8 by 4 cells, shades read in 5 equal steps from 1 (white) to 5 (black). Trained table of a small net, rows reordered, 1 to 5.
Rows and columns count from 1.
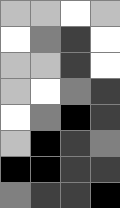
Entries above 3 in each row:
0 1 1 1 2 2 4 3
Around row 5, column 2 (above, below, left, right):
1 5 1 5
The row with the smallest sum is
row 1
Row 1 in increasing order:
1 2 2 2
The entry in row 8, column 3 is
4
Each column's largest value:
5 5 5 5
